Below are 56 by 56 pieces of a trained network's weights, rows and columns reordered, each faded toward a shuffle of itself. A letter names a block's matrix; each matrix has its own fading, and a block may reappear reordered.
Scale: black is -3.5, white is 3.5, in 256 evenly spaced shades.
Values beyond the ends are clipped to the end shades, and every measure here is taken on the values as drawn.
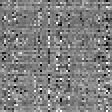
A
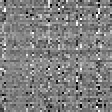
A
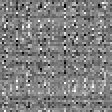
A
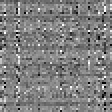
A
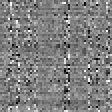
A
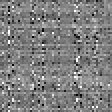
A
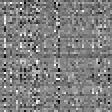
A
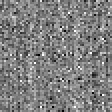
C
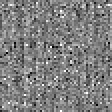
C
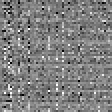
A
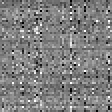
A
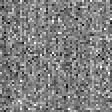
C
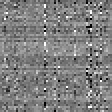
A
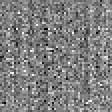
C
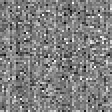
C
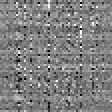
A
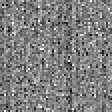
C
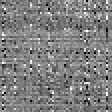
A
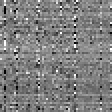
A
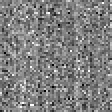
C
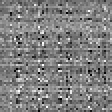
A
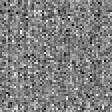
C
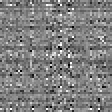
A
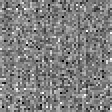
C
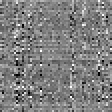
A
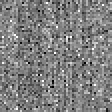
C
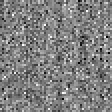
C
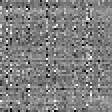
A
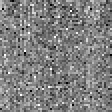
C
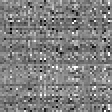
A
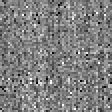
C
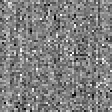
C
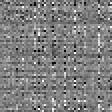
A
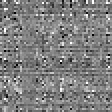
A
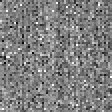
C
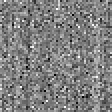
C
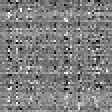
A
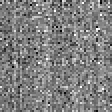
C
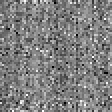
C
